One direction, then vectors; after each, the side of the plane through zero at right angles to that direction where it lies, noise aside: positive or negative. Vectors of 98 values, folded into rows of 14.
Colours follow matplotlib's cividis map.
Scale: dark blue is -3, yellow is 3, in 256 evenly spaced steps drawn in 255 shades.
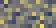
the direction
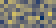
negative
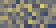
positive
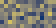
negative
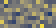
positive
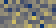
negative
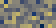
negative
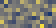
positive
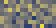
positive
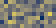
negative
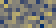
negative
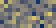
negative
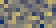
negative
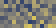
negative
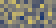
negative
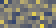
positive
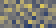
positive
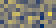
negative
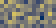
negative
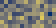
positive
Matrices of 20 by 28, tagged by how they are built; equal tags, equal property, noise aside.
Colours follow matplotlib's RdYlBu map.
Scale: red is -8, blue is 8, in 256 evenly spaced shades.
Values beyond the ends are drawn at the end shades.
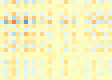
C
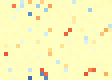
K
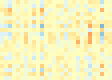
C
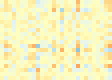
C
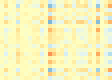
C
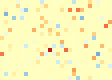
K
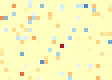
K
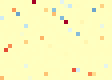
K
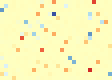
K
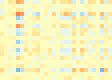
C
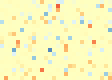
K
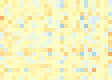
C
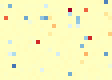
K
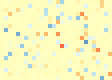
K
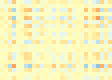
C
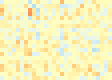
C
